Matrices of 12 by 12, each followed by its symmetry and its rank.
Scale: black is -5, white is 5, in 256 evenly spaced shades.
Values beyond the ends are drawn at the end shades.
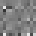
neither, rank two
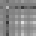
symmetric, rank one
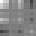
symmetric, rank one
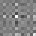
symmetric, rank two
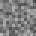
antisymmetric, full rank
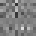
neither, rank two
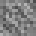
antisymmetric, full rank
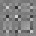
symmetric, rank two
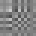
symmetric, rank one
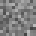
antisymmetric, full rank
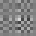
symmetric, rank one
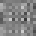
neither, rank two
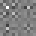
symmetric, rank two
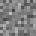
antisymmetric, full rank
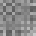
symmetric, rank two
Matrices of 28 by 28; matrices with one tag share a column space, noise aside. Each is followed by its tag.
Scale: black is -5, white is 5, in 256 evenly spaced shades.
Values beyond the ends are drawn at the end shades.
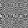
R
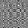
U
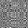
U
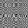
R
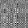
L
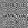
R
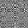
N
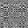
N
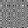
U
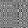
U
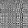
L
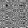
U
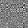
N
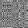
U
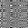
U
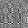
L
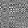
N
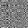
U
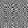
N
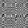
R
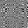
N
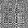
L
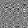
N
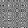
U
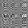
R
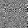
N
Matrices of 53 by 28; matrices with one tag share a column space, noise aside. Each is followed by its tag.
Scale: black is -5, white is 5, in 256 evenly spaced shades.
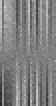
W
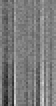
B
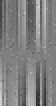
W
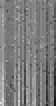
B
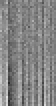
B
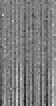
B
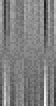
W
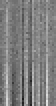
B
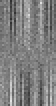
W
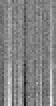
B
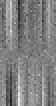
W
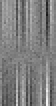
W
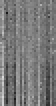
B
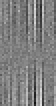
W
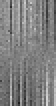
W
